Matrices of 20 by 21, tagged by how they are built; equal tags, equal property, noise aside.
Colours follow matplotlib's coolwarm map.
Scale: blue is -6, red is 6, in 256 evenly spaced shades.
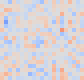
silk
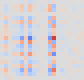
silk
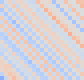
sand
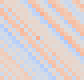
sand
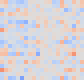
silk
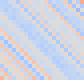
sand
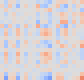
silk
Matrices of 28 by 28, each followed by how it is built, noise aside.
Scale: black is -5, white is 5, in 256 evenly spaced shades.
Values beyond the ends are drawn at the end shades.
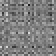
low rank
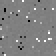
sparse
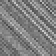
Toeplitz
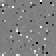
sparse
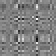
low rank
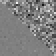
upper triangular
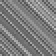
Toeplitz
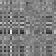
low rank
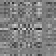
low rank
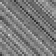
Toeplitz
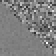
upper triangular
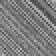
Toeplitz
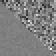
upper triangular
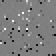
sparse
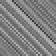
Toeplitz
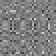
low rank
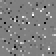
sparse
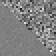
upper triangular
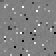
sparse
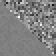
upper triangular
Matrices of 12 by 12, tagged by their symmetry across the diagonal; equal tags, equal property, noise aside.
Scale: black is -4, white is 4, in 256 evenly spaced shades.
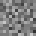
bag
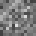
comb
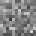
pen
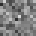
bag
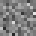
bag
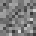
comb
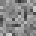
comb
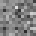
pen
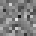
bag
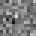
pen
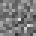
comb
